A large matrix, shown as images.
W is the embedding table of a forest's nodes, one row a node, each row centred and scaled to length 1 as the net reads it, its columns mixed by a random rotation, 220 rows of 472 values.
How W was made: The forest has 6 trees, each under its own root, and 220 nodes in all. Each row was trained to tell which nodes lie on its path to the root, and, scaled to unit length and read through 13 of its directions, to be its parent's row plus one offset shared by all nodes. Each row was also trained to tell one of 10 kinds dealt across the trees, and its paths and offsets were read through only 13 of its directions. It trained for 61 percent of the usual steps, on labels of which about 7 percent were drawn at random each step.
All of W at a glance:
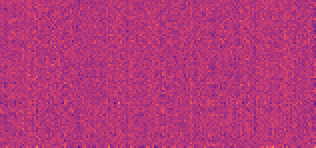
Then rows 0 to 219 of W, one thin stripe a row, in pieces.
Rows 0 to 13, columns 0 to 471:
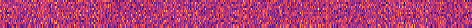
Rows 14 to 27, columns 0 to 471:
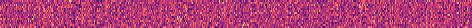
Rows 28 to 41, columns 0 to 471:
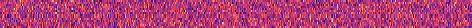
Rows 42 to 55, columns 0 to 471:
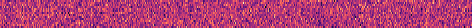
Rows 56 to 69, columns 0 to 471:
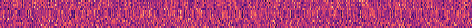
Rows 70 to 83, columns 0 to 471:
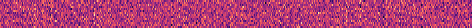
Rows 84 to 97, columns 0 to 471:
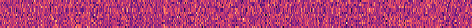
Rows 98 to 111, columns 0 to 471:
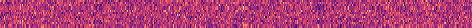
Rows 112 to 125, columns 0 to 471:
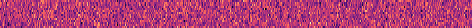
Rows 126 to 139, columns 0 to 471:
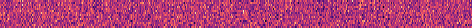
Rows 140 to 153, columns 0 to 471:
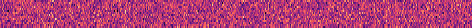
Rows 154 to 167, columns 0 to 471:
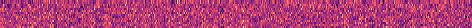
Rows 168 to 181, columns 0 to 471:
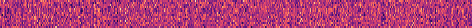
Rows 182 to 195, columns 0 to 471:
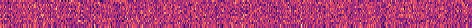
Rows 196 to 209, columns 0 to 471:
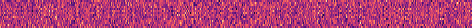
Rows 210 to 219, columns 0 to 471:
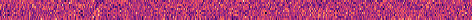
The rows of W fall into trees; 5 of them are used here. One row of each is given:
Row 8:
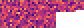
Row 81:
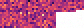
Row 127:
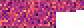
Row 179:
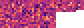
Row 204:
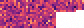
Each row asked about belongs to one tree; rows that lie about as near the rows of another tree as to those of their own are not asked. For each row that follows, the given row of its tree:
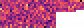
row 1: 179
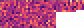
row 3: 204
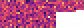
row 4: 81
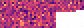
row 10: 179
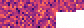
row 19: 81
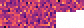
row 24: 81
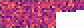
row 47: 127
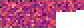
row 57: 204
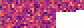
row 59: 179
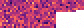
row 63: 179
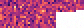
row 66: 179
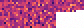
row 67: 204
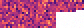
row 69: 127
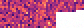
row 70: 127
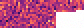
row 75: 204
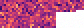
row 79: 8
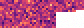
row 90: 179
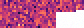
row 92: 204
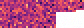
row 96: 204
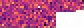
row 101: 127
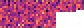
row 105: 204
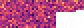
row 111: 81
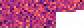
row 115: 179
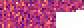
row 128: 81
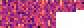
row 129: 204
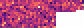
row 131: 127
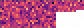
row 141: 179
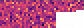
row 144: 204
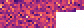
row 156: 127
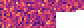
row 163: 81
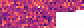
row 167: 127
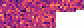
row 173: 179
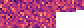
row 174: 127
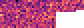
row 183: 179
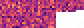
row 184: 127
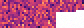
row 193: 127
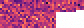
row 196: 127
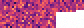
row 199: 81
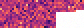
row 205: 179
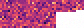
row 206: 204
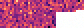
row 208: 81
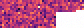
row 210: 81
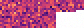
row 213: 127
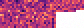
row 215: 179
